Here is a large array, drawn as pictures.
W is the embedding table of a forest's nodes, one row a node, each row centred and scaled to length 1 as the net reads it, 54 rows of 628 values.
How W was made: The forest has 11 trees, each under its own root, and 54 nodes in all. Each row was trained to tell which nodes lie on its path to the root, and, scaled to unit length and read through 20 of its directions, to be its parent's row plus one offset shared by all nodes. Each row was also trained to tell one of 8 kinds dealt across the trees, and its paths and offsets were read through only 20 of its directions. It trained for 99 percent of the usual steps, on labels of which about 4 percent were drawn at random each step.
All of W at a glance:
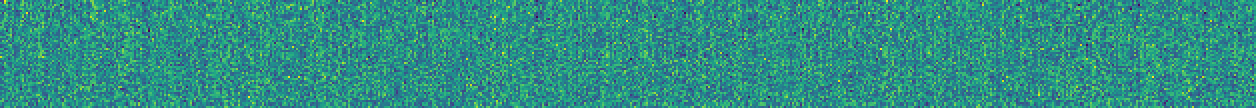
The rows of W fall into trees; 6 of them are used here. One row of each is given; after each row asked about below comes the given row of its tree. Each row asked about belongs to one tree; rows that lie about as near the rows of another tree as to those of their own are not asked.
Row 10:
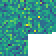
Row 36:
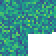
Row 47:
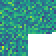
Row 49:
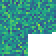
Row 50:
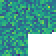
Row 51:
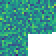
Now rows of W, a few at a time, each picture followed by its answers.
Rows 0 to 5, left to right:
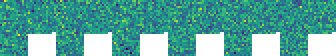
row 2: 10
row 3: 36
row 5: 47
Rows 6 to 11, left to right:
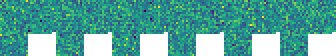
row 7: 10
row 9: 10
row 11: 36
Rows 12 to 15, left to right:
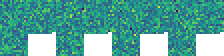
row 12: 49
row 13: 50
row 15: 51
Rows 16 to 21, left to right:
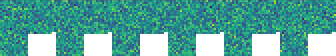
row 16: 10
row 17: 47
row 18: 49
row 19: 50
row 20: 50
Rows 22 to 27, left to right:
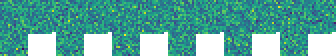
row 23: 10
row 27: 10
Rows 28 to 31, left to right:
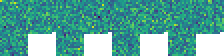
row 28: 10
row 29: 50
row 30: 51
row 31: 50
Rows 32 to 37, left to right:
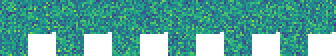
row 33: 36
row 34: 50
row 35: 47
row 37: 10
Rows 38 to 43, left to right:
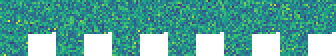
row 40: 10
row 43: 49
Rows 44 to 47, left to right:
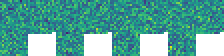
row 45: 49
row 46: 51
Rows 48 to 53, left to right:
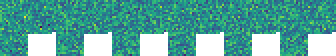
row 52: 51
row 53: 50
